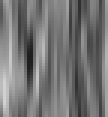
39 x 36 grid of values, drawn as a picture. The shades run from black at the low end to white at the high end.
Ninth with the highest average: bottom left. Histogram: bell-shaped. Grain: streaks running down.
